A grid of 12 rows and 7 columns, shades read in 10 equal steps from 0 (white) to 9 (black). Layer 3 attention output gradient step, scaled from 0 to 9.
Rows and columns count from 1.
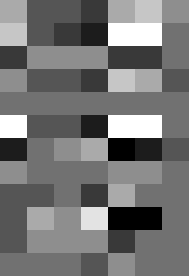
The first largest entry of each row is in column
4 4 1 4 1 4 5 2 4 5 5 4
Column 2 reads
6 6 4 6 5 6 5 5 6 3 4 5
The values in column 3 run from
4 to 7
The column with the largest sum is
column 4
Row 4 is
4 6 6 7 2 3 6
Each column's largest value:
8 6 7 8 9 9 6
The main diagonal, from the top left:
3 6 4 7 5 0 6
